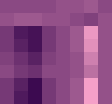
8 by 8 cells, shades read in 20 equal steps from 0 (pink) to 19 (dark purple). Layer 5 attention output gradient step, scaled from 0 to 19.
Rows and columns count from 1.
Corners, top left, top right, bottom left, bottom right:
11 11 13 10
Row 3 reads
13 17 18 13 11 9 1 10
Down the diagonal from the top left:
11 9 18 13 11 10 0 10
